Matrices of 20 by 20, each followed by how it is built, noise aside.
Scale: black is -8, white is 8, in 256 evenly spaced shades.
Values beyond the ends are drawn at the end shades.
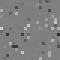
sparse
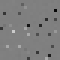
sparse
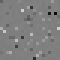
sparse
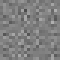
low rank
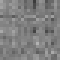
low rank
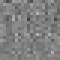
low rank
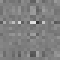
low rank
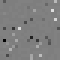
sparse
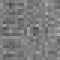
low rank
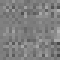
low rank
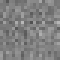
low rank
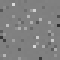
sparse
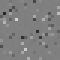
sparse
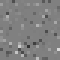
sparse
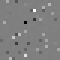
sparse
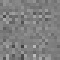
low rank
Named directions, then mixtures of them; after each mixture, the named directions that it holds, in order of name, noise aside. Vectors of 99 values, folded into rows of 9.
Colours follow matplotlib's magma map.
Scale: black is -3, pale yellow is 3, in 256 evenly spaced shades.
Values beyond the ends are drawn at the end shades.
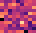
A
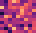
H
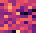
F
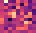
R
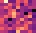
F, R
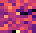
F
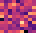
A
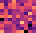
A, H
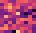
F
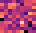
A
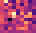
R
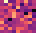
F, R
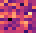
A, R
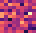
A, R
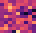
F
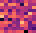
A, R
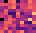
A, R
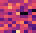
A, F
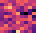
F
